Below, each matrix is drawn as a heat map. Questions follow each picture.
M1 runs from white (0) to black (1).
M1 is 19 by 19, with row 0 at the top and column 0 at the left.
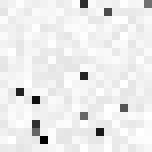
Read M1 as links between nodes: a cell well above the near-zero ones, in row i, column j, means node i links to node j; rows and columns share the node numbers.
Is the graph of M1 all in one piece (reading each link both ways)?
no
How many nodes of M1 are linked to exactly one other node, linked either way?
8
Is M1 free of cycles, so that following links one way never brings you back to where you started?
yes
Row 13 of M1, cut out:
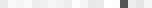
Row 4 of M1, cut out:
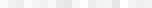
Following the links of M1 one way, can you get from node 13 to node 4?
yes
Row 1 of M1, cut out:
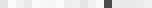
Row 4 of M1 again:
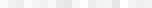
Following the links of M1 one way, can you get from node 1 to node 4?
yes
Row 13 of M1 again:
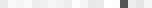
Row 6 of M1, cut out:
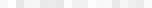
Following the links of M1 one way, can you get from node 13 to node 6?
no
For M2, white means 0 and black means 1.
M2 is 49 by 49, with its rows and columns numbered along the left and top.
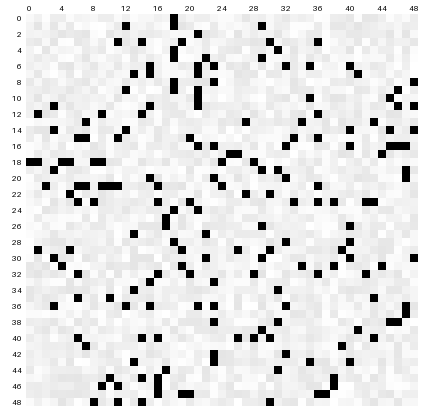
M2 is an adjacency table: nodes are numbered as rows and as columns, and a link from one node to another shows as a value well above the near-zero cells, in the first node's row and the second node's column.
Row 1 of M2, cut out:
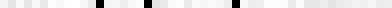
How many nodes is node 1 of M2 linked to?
3
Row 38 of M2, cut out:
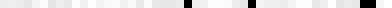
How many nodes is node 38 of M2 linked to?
4
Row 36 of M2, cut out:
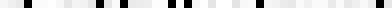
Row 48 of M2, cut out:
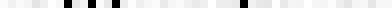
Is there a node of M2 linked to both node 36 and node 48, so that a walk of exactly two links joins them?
no
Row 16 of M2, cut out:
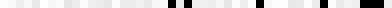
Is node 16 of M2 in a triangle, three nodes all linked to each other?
no
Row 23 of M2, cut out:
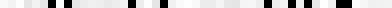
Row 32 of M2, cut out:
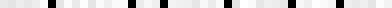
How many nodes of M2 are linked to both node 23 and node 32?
5
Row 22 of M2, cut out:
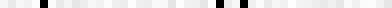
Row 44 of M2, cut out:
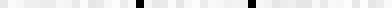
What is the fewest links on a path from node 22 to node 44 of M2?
5
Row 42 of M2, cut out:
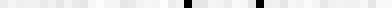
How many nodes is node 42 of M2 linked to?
2
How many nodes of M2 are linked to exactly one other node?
4
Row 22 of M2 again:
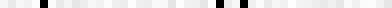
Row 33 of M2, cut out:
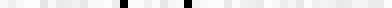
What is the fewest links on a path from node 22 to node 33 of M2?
5
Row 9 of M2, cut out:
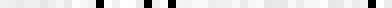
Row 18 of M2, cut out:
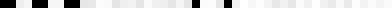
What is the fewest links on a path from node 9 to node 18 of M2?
1
